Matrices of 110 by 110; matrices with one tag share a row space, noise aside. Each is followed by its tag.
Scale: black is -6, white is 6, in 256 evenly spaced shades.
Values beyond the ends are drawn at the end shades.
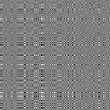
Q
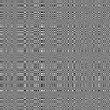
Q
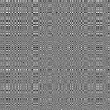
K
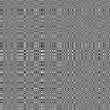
Q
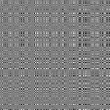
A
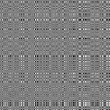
A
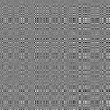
A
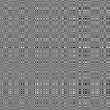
A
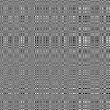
A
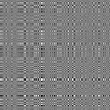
Q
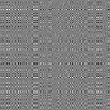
K
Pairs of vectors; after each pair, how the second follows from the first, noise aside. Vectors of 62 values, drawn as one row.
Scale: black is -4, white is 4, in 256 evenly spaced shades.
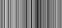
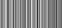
sign-scrambled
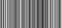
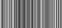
reversed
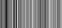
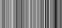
reversed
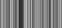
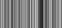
reversed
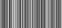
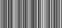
wrapped around
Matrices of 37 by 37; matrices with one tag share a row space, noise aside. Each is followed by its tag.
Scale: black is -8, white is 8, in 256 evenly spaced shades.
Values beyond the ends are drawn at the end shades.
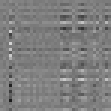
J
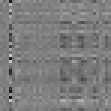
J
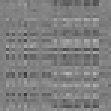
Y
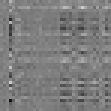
J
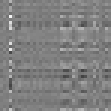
J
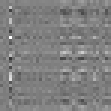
J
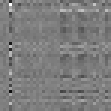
J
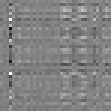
J
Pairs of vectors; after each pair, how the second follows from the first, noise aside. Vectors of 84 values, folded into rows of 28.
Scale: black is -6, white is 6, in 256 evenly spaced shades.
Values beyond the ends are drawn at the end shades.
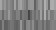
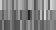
scaled up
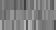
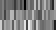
scaled up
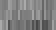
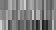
scaled up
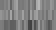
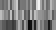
scaled up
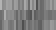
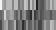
scaled up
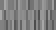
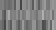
shuffled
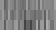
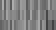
wrapped around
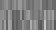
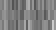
shuffled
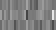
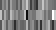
scaled up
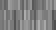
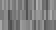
wrapped around
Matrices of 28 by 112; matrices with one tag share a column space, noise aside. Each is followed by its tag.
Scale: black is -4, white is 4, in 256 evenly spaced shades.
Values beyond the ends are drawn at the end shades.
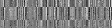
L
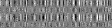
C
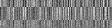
L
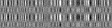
C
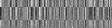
L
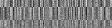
L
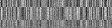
L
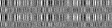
C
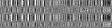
C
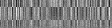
L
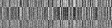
L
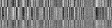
L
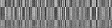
L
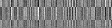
L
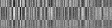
L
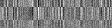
L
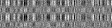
C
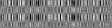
C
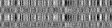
C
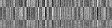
L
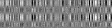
C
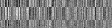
L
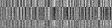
L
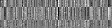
L
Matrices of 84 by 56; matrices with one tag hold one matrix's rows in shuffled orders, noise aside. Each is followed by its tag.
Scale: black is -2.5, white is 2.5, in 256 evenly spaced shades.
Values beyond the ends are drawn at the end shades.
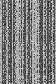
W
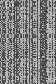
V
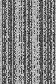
W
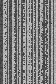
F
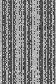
W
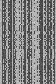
W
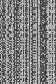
V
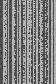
F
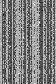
W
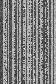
F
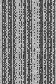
W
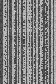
F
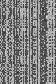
V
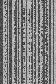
F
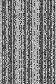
W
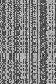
V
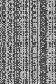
V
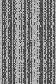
W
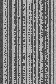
F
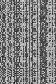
V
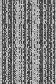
W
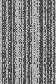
W
